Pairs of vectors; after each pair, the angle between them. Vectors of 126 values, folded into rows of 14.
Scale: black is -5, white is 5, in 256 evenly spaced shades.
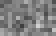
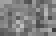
nearly opposite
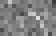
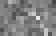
nearly parallel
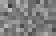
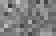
nearly parallel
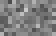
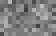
nearly opposite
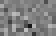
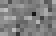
orthogonal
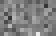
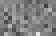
nearly parallel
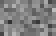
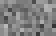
orthogonal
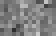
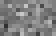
orthogonal
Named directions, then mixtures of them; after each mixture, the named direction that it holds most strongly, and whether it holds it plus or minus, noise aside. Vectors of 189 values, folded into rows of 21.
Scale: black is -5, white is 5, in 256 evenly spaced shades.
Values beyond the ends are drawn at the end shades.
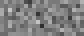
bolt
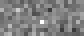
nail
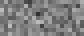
bolt, plus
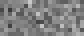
bolt, minus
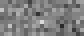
nail, plus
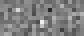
nail, plus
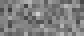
bolt, minus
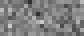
bolt, plus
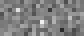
nail, plus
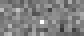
nail, plus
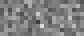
bolt, minus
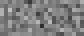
bolt, plus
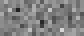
bolt, plus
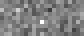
nail, plus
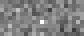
nail, plus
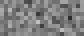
bolt, plus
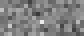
nail, plus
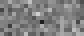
nail, minus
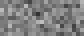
bolt, plus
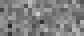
nail, minus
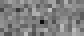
nail, minus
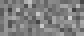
bolt, minus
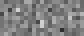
bolt, minus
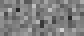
bolt, plus
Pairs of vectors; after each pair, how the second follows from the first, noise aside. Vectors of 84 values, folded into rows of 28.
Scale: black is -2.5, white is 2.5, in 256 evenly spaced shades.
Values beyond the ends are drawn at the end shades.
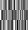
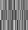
shrunk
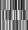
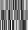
shuffled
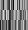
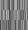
shrunk
